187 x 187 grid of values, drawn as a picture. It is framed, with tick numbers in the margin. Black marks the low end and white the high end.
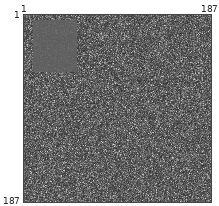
Odd patch: calmer, in the top left. Calmest part: top left. Grain: fine. Odd rows or columns: none. Mirror symmetry: none.
